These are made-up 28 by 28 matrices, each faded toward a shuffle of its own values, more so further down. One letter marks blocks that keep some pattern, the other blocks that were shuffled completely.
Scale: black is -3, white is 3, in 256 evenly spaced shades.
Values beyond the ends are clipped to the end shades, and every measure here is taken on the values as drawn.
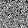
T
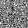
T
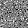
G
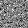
T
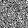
T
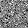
T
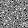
T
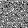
T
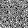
G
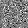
G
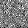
G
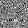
G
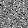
G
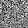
G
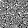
T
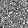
T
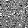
G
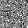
G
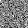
T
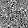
T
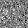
G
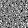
T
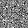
T
